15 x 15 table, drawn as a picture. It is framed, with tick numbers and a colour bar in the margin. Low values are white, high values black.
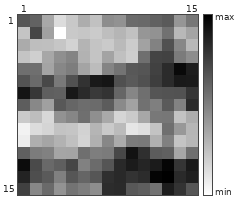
Grain: streaks across. Calmest part: top middle. Stripes: horizontal, repeating 2 times. Average level on the scale: 50%.
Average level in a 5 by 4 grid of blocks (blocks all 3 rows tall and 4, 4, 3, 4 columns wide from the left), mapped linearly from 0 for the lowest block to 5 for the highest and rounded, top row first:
1 0 1 2 | 2 2 2 4 | 2 3 1 3 | 0 1 2 1 | 3 3 5 5
